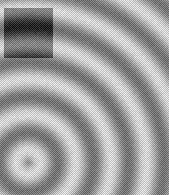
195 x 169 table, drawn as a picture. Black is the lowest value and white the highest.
Odd patch: lower, in the top left. Mirror symmetry: none. Rings: centred on the bottom left. Ninth with the lowest average: top left.
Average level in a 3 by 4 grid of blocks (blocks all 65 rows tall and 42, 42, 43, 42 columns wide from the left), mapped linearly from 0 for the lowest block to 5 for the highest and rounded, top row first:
0445 | 5455 | 4544
